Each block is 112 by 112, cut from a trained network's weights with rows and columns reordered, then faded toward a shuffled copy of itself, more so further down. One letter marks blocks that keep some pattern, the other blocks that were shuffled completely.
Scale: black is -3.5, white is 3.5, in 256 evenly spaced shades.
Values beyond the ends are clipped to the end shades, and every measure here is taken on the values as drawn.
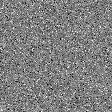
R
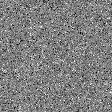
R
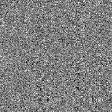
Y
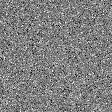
R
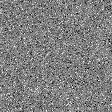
R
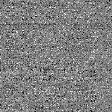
Y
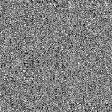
Y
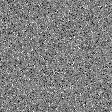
R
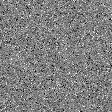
R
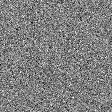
R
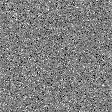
R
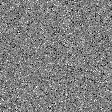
R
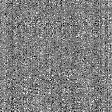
Y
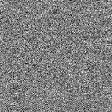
Y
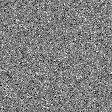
R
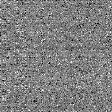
Y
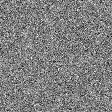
R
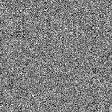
Y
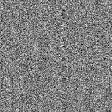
Y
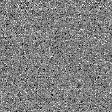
Y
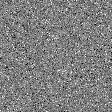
R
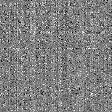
Y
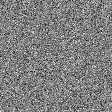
R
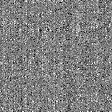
Y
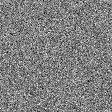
R
